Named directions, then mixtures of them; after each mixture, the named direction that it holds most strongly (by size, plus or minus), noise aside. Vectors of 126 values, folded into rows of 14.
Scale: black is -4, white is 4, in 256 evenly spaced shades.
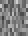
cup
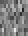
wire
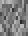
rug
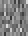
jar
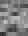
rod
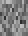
rug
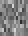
rug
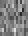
wire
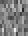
wire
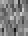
wire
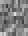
rod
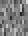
wire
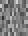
cup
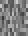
cup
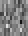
jar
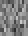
rug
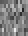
wire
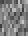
wire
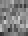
rod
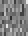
jar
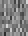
jar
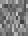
rug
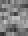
rod
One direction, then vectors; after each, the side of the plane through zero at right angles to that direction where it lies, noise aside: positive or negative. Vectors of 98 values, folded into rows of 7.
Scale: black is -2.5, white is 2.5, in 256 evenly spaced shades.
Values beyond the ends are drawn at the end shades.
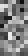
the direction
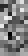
negative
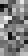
negative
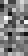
negative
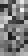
negative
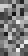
positive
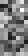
negative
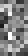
positive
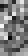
negative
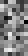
positive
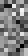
negative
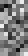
negative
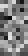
positive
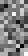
negative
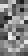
positive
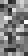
negative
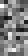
positive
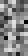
positive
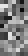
positive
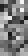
negative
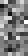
negative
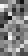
positive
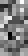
negative
